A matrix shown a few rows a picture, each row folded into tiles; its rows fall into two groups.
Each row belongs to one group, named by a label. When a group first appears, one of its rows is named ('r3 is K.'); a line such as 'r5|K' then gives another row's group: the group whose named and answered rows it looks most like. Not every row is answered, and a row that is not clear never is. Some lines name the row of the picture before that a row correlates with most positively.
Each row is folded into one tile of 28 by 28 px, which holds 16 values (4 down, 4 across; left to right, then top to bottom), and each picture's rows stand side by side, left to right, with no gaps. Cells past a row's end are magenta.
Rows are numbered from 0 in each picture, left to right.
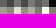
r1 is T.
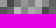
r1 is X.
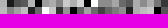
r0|T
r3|X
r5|X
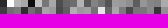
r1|X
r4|X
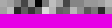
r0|X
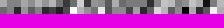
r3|T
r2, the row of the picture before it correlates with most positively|1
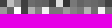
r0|T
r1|T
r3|T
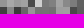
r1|X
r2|X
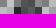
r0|X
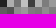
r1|X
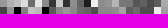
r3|X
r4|X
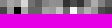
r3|X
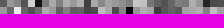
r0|T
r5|X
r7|T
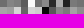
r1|X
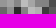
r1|X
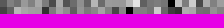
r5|T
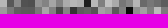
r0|X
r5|T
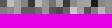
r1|T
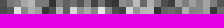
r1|X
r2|T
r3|T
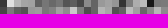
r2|T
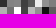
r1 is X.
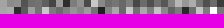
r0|X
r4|T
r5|T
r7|T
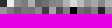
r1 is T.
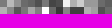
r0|X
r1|T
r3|X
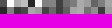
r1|X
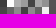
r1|T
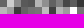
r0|X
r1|T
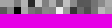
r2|X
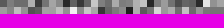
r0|T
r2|T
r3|X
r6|T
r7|X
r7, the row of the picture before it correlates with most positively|1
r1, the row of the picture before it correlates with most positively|3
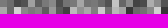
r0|T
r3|T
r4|X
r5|T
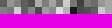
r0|T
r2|X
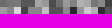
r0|T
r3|X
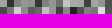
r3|T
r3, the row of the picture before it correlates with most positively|1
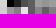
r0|T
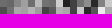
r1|X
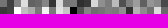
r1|T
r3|X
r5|T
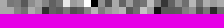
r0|X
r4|X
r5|X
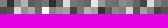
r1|T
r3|X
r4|T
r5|X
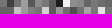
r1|T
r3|T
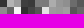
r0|T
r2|X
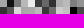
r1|X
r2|X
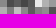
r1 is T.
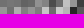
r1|T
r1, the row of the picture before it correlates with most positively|0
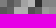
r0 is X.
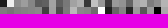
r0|X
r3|T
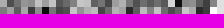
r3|X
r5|T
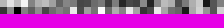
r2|T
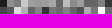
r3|T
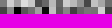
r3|T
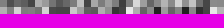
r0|T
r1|T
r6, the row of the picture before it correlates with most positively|0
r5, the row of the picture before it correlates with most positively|1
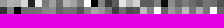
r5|T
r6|T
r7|T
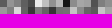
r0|T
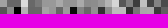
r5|X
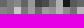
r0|T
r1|T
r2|T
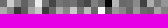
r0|X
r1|X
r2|T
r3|T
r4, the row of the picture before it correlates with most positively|2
